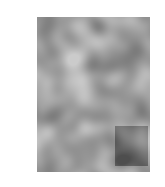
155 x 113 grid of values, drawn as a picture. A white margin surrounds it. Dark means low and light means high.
The bottom right is the ninth with the lowest average. Values change most from cell to cell in the bottom right. Overall the values sit about 60% of the way up the scale. The halves do not mirror each other. In the bottom right lies a patch that is lower than the rest.
